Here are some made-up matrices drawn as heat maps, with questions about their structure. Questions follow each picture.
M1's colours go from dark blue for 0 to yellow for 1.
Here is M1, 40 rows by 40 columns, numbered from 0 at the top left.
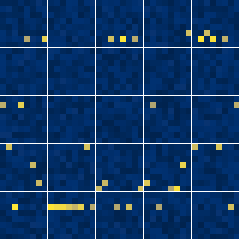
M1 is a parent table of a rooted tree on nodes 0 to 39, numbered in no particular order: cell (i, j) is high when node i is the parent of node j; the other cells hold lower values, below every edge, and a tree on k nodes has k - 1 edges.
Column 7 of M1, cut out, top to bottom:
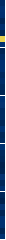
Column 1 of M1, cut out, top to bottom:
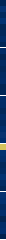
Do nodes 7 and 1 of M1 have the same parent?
no
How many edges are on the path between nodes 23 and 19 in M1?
4
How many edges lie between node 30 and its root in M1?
1
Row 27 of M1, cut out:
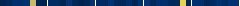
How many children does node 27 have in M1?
2
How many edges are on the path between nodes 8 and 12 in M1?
2
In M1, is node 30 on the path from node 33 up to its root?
yes
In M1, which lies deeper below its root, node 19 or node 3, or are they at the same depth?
the same depth
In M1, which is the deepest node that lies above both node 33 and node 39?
30
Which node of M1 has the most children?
34
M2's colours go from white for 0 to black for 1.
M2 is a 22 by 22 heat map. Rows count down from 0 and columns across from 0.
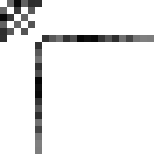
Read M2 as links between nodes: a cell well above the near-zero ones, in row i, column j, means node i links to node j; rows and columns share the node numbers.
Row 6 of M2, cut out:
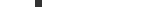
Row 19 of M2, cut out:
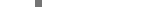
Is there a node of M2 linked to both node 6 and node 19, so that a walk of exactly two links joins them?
yes
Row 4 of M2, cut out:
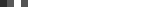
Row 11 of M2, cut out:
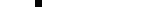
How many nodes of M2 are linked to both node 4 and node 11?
0
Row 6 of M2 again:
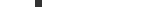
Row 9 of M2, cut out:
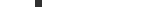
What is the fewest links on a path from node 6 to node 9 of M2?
2
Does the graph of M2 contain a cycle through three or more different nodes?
yes
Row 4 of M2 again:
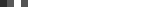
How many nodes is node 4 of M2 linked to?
3
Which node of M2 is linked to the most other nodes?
node 5
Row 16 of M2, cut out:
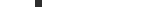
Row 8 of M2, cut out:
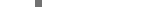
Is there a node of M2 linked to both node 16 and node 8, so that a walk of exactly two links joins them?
yes
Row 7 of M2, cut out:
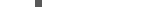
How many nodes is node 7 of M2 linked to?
1
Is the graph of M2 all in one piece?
yes
